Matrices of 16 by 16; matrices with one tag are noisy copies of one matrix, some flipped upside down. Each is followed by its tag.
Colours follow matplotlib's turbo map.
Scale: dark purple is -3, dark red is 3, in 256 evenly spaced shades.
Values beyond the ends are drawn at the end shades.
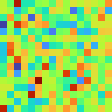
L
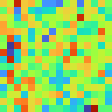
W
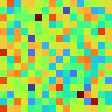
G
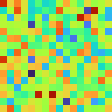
G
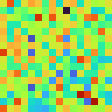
G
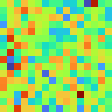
W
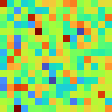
L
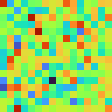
L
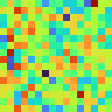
W
